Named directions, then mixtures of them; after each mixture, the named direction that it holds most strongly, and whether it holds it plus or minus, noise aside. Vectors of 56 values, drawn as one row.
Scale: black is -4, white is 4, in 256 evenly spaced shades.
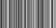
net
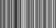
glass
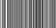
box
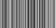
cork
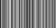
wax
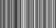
glass, plus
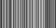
cork, minus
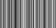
glass, plus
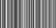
glass, plus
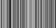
cork, minus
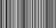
box, minus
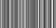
net, minus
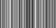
wax, plus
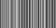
wax, plus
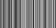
glass, plus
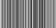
wax, minus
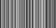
wax, plus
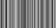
glass, minus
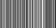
cork, minus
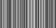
cork, minus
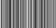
wax, minus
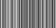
wax, plus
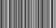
net, plus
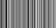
box, minus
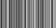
net, plus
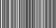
wax, plus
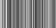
box, plus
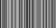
wax, plus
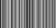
wax, plus
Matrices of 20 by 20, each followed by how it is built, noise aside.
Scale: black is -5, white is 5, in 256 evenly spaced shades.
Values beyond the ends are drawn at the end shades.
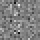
uneven columns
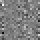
uneven columns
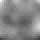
smooth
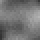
smooth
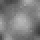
smooth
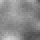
smooth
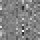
uneven columns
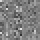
uneven columns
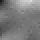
smooth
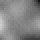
smooth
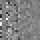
uneven columns
